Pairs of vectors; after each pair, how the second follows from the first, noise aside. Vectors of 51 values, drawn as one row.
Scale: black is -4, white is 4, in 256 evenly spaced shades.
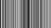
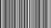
sign-scrambled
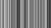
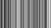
negated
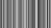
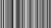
reversed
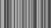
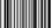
scaled up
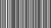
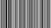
negated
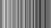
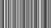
sign-scrambled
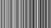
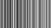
reversed
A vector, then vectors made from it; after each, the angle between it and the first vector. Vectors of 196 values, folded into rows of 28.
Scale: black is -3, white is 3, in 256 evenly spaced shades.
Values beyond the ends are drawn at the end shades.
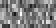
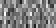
orthogonal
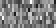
partly aligned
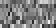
partly aligned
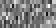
orthogonal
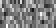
orthogonal
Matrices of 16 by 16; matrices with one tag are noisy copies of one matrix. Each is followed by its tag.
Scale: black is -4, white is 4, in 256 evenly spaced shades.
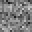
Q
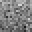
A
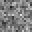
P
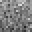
A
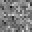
P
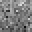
A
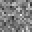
P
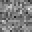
Q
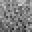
A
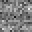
Q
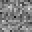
Q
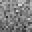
A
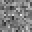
P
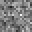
P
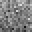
A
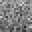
A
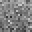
A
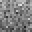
A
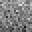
A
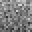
A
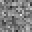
P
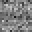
Q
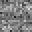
Q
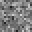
P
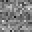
Q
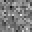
P
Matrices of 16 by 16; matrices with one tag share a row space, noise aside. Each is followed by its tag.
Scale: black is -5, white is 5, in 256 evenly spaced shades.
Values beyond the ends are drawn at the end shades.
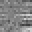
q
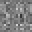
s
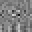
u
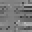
q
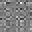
s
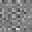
u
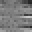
q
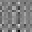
u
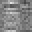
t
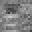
t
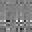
s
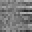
q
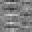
t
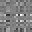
s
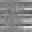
q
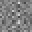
u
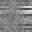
q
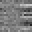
q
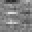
t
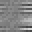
q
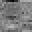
t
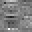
t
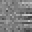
q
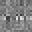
s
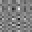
u
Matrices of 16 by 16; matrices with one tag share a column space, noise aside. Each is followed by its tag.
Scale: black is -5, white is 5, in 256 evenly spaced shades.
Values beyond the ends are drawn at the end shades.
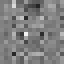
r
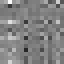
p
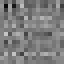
r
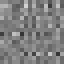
r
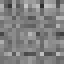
r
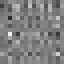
r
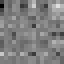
r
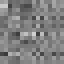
r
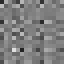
p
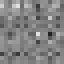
r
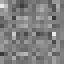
r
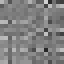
p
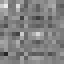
r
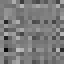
p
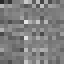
p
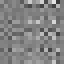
p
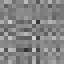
p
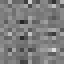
p
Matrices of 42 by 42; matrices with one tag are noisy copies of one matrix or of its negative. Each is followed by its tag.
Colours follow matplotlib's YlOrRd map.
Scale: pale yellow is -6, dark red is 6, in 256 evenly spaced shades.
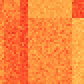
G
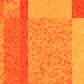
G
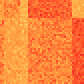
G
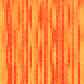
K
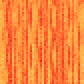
K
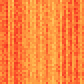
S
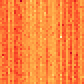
S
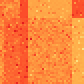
G
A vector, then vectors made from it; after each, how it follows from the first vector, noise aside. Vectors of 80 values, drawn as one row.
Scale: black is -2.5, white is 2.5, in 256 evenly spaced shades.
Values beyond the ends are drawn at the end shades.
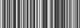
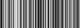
sign-scrambled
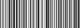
sign-scrambled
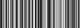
negated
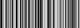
negated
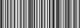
sign-scrambled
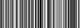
negated
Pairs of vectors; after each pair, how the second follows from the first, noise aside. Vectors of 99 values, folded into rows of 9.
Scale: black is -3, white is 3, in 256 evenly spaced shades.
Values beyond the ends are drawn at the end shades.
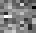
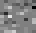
partly zeroed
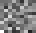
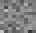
shrunk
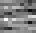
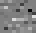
partly zeroed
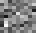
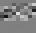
partly zeroed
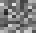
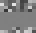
partly zeroed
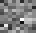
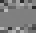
partly zeroed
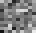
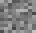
shrunk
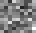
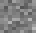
shrunk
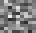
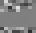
partly zeroed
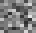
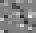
partly zeroed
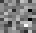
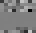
partly zeroed
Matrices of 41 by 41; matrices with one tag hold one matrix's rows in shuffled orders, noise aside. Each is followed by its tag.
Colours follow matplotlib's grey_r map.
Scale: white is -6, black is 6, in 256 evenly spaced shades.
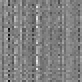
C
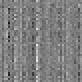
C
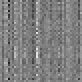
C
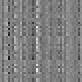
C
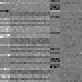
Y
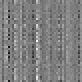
C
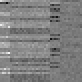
Y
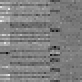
Y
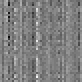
C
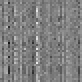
C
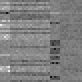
Y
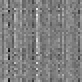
C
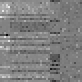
Y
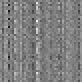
C
